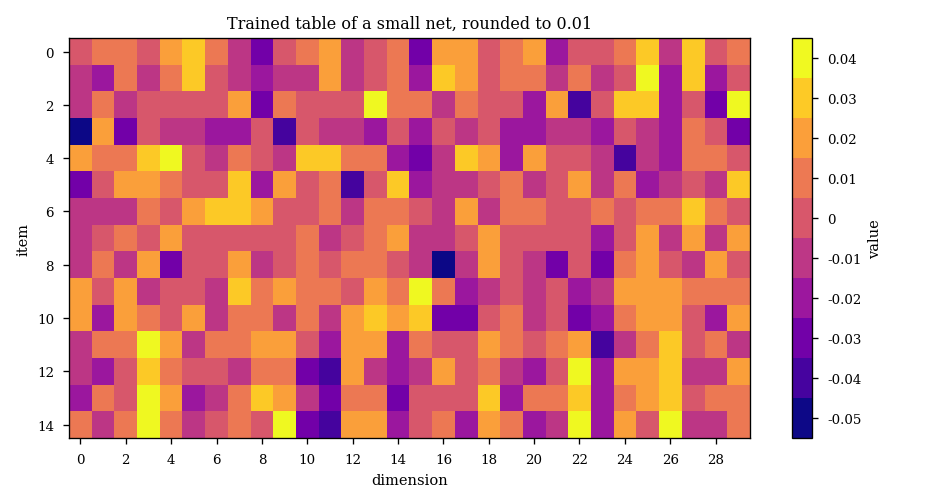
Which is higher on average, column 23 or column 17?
column 17
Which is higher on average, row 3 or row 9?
row 9
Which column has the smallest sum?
23
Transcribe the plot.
Title: Trained table of a small net, rounded to 0.01
x-axis: dimension, ticks 0 2 4 6 8 10 12 14 16 18 20 22 24 26 28
y-axis: item, ticks 0 2 4 6 8 10 12 14 (0 at the top)
Colour bar: value, ticks -0.05 -0.04 -0.03 -0.02 -0.01 0 0.01 0.02 0.03 0.04
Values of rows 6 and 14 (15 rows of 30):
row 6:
-0.01 -0.01 -0.01 0.01 0 0.02 0.03 0.03 0.02 0 0 0.01 -0.01 0.01 0.01 0 -0.01 0.02 -0.01 0.01 0.01 0 0 0.01 0 0.01 0.01 0.03 0.01 0
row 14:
0.01 -0.01 0.01 0.04 0.01 -0.01 0 0.01 0 0.04 -0.03 -0.04 0.02 0.02 -0.02 0 0.01 -0.02 0.02 0.01 -0.02 -0.01 0.04 -0.02 0.02 0 0.04 -0.01 -0.01 0.01
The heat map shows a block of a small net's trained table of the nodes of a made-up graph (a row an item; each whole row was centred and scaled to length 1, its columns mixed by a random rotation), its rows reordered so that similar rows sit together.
